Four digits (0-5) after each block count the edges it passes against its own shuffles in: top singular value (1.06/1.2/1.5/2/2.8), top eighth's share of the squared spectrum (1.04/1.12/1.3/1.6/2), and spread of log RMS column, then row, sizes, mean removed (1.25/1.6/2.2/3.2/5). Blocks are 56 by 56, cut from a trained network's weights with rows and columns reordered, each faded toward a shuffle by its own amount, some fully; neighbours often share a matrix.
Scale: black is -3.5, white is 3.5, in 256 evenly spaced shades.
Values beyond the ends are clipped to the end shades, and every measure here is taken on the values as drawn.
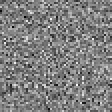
3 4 1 1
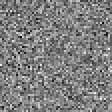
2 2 0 0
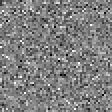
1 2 0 0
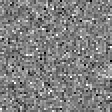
0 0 0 0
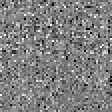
2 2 0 1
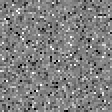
0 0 0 0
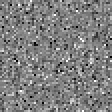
0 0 0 0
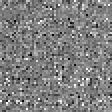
2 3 0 2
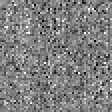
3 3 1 2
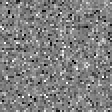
0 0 0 0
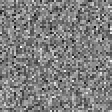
2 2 0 0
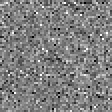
2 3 0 1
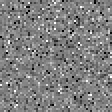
0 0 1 0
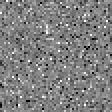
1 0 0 0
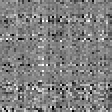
3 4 1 4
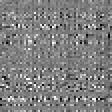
3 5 1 4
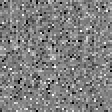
1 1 0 0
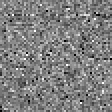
2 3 0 1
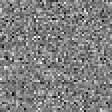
3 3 1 1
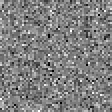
2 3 1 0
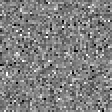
0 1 0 0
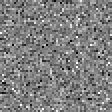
2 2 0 0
